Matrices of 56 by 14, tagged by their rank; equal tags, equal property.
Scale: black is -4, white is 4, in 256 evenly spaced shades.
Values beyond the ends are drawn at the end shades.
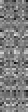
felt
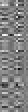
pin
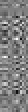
pin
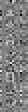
felt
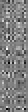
felt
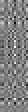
pin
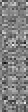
felt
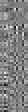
felt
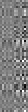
pin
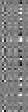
pin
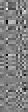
felt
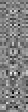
felt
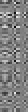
pin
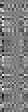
pin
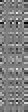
pin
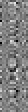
felt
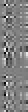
pin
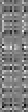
pin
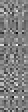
felt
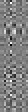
pin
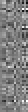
felt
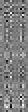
felt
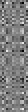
pin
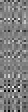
pin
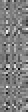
felt
